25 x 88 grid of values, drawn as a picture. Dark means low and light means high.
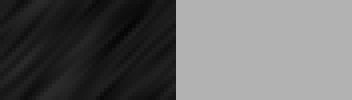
It is made of 1 by 2 panels. Panel 1,1: very low, slanting up to the right, faint in contrast. Panel 1,2: high, flat.
